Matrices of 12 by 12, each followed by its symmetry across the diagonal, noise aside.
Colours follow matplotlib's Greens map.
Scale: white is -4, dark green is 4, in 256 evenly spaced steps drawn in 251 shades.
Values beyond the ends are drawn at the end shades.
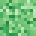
antisymmetric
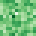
antisymmetric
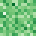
antisymmetric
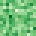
antisymmetric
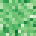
antisymmetric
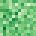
antisymmetric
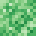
symmetric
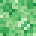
symmetric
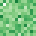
symmetric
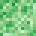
symmetric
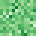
antisymmetric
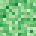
symmetric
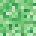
symmetric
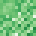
symmetric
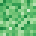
symmetric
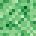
symmetric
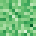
antisymmetric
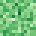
antisymmetric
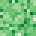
symmetric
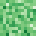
antisymmetric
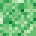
symmetric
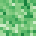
antisymmetric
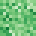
antisymmetric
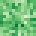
antisymmetric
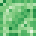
symmetric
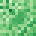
symmetric
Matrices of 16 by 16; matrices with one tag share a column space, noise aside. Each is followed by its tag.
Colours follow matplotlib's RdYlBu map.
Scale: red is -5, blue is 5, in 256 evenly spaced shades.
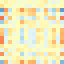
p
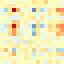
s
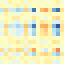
s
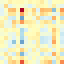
p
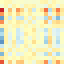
p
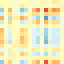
p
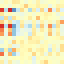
s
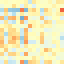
p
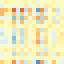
p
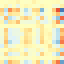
p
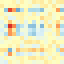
s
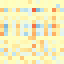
s
